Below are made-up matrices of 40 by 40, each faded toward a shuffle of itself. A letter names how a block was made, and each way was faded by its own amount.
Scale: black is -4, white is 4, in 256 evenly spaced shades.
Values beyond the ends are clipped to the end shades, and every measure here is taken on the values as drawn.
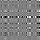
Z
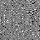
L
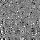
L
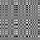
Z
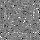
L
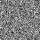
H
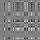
Z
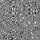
L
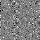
L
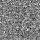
H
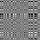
Z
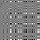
Z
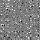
L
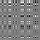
Z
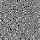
L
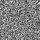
H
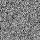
H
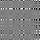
Z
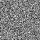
H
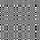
Z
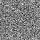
H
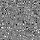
L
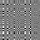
Z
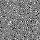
L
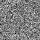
H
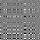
Z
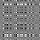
Z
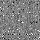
L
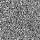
H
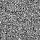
H
